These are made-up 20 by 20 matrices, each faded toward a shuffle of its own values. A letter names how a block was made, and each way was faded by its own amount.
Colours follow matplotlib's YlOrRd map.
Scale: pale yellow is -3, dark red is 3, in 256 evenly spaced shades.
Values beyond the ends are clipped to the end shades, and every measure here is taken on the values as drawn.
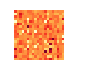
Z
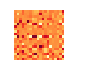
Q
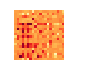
Q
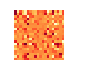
Q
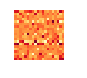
Q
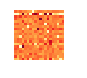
Q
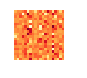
Z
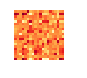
Q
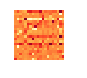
Q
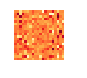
Z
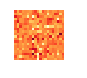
Z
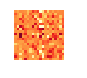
Z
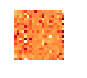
Z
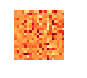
Z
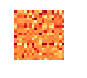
Q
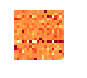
Q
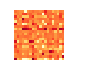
Q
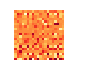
Q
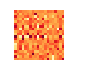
Q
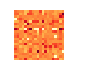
Q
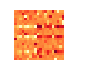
Q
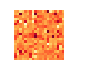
Z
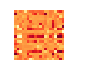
Q
